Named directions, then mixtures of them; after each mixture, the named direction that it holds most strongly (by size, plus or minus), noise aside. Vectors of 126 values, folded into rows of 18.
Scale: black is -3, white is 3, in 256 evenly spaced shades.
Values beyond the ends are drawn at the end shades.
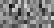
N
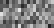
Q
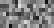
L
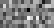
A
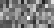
Q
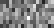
Q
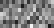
Q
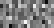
L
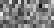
N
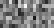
A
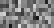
L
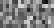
A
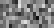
L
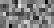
L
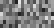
N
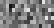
N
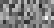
N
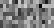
A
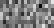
Q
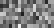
Q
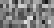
A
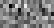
N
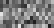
Q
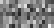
Q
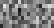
N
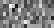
N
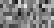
N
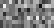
A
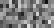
L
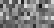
N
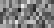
Q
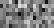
L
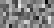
L
